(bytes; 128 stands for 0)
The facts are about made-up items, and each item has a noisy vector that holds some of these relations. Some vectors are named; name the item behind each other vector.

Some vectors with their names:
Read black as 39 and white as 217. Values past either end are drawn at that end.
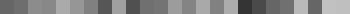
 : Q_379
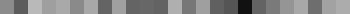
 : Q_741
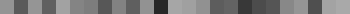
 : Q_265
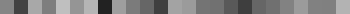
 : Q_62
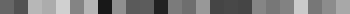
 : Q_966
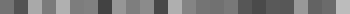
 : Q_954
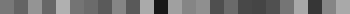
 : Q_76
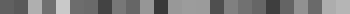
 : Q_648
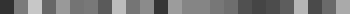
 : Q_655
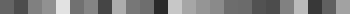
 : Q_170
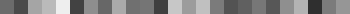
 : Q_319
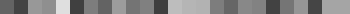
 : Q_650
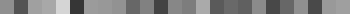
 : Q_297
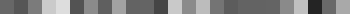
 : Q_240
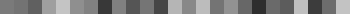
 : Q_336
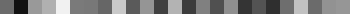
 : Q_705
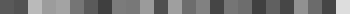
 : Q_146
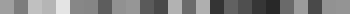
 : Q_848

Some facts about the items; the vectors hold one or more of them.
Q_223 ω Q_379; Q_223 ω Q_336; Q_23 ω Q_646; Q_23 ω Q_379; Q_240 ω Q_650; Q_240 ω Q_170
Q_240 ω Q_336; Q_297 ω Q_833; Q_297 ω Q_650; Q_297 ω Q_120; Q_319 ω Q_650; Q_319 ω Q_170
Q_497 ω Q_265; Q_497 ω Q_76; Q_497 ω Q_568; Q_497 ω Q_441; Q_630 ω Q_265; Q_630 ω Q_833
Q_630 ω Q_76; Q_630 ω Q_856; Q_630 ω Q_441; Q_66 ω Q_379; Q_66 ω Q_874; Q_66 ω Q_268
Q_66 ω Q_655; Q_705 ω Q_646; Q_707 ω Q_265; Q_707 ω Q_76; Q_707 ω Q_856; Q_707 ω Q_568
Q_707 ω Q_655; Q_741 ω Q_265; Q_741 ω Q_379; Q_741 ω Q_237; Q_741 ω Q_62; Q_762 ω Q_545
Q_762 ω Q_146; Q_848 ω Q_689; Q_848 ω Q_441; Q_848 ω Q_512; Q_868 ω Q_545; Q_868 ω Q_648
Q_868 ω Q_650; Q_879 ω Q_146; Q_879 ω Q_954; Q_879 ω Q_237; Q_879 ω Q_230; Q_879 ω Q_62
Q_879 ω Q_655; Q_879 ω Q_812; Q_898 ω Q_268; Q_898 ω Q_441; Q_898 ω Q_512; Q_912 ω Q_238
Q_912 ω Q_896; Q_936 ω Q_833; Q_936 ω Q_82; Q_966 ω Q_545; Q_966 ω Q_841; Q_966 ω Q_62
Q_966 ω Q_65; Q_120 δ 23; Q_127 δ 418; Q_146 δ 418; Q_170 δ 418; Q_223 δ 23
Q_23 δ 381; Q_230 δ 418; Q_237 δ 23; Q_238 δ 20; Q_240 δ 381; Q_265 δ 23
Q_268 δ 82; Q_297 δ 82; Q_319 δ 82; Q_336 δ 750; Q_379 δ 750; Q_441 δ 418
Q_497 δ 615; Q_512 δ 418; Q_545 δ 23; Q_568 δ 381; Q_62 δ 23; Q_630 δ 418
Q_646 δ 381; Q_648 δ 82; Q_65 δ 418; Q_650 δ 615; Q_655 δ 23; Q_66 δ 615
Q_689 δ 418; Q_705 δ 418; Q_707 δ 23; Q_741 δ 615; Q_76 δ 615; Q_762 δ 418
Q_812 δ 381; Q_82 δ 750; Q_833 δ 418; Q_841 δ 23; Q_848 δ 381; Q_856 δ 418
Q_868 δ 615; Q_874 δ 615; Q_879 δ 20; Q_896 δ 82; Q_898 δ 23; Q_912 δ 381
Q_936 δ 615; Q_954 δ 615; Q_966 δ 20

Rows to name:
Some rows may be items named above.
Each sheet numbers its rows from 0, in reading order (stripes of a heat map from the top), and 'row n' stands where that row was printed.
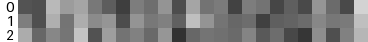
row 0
Q_146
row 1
Q_237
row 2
Q_833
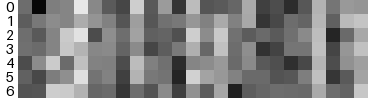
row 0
Q_646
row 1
Q_379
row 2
Q_240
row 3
Q_223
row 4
Q_268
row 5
Q_170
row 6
Q_762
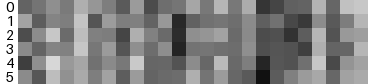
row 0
Q_379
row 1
Q_833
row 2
Q_268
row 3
Q_82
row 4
Q_66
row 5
Q_741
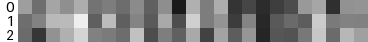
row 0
Q_497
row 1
Q_912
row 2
Q_23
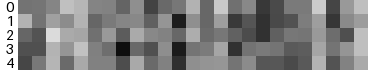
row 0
Q_223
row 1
Q_630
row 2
Q_879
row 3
Q_545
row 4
Q_874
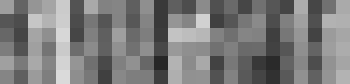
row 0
Q_936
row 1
Q_868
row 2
Q_650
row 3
Q_120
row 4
Q_441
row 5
Q_689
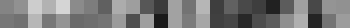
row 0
Q_898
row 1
Q_707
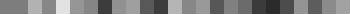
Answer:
Q_512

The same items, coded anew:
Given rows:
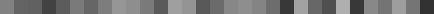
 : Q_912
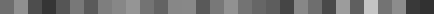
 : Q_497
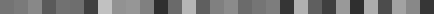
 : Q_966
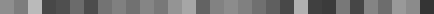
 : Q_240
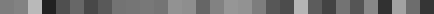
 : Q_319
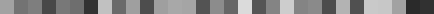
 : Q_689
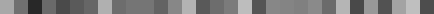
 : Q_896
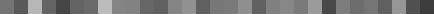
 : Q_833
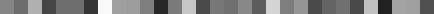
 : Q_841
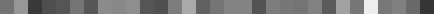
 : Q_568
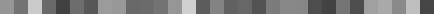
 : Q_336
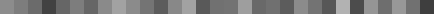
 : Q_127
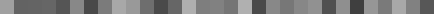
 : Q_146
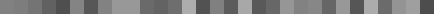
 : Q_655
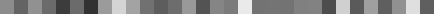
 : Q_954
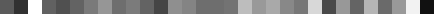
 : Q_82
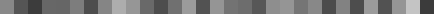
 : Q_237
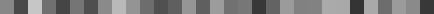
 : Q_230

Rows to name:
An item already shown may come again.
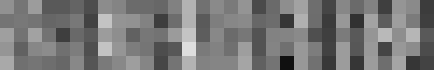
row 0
Q_650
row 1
Q_966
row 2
Q_336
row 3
Q_545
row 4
Q_762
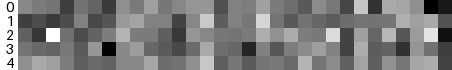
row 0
Q_848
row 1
Q_646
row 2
Q_82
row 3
Q_648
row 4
Q_268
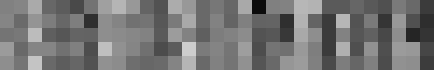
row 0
Q_120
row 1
Q_868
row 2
Q_297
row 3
Q_545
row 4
Q_650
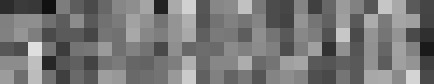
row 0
Q_705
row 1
Q_66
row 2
Q_898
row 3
Q_936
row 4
Q_170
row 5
Q_336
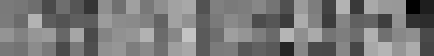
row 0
Q_848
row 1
Q_297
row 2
Q_874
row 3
Q_223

